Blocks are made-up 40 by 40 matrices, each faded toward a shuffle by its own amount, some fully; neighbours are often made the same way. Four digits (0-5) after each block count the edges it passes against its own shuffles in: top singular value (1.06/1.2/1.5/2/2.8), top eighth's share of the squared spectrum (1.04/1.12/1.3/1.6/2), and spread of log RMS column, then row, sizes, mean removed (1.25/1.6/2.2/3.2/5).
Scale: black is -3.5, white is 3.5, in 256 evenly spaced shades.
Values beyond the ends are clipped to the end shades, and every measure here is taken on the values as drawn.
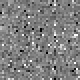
1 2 1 1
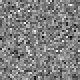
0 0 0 0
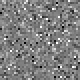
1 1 0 0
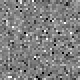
0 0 0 0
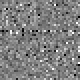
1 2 0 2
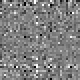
2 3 2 2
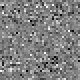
1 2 1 1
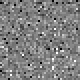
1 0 0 0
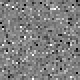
0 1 0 1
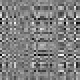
4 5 4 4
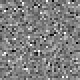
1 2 0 0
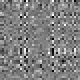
4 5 3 3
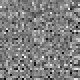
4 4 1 2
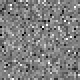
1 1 0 0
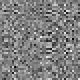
4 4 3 2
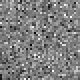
2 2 0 0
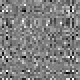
4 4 3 2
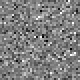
1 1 0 0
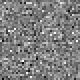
2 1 0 0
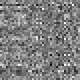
4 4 2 2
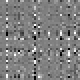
4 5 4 3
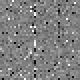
3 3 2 0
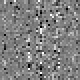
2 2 3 0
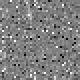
2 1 0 0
